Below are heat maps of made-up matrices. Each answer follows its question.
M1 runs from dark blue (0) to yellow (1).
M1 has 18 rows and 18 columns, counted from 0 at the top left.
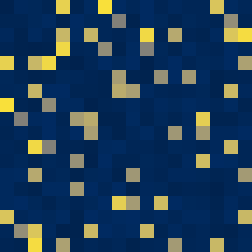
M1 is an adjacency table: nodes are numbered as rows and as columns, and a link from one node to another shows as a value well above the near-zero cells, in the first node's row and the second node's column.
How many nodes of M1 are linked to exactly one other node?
1
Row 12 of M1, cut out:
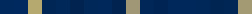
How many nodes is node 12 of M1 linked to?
3
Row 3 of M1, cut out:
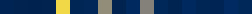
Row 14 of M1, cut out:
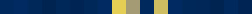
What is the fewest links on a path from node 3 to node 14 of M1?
5
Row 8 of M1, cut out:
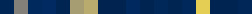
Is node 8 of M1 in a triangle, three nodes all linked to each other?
no
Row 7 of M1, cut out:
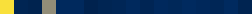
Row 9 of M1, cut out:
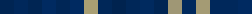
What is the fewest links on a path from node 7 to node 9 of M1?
5
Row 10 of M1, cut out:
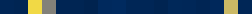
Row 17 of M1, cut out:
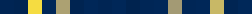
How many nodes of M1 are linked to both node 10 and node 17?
1
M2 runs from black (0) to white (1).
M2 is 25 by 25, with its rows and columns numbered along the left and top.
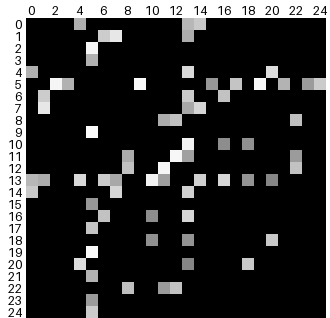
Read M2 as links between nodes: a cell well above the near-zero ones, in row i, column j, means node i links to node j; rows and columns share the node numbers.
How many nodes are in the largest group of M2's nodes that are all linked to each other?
4
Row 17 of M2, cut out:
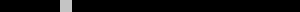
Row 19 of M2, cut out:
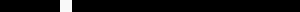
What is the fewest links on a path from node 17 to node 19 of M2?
2
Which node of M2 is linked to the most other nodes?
node 13
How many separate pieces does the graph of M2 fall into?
2
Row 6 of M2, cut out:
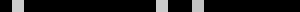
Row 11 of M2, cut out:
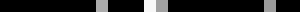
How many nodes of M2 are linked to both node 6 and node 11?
1
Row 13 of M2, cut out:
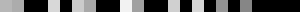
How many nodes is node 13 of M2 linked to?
11
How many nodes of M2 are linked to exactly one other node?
9
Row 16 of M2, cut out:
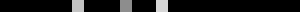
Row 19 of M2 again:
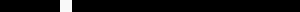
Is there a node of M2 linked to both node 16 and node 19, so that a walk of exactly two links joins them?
no
